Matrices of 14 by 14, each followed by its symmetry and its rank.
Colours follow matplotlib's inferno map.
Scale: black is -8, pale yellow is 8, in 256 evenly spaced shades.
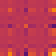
symmetric, rank one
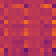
neither, rank two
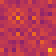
symmetric, rank three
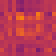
neither, rank two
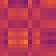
neither, rank one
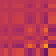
symmetric, rank one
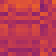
neither, rank two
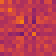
symmetric, rank three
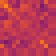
symmetric, rank three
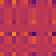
neither, rank one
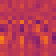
neither, rank two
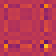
symmetric, rank one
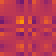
symmetric, rank one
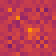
symmetric, rank three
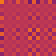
symmetric, rank one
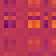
neither, rank one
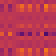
neither, rank one
